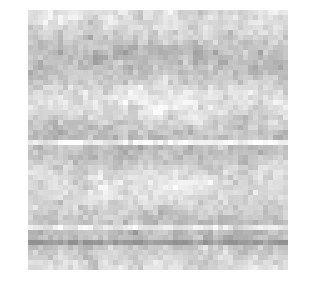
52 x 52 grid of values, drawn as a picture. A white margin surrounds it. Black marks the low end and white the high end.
The grain runs across in streaks. Overall the values sit about 80% of the way up the scale. Rows 27, 44 and 47 differ from the rows beside them. There is no overall slope. Stripes running across repeat 3 times from top to bottom.
